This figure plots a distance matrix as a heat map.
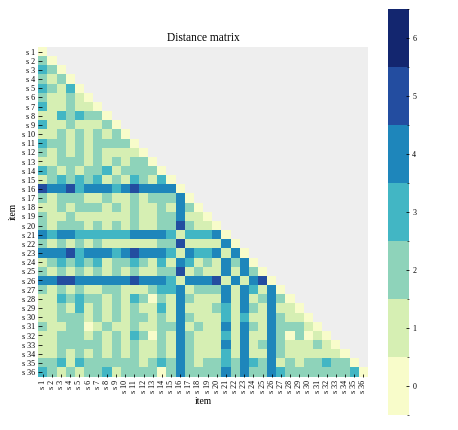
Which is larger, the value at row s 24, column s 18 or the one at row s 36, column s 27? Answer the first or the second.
the second
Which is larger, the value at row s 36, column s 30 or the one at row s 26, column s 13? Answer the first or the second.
the second
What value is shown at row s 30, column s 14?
2
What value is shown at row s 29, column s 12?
1
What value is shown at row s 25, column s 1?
2
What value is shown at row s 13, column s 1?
1
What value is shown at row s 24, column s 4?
2
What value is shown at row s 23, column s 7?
4
